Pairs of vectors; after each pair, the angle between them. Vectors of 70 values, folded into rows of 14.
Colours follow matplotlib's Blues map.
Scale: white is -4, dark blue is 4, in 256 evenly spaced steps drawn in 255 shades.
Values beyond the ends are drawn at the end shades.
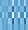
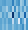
nearly opposite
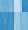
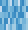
orthogonal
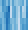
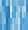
nearly parallel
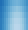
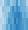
nearly opposite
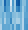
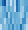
partly aligned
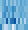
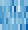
orthogonal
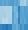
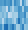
partly aligned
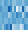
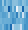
nearly parallel
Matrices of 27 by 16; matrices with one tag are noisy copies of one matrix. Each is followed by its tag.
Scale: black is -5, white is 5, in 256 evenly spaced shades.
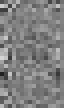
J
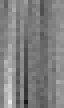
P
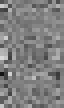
J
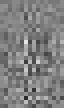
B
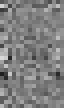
J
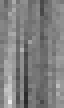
P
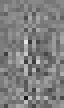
B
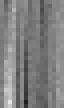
P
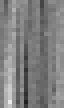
P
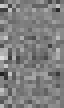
J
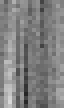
P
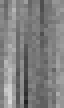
P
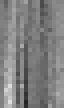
P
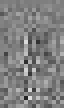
B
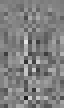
B
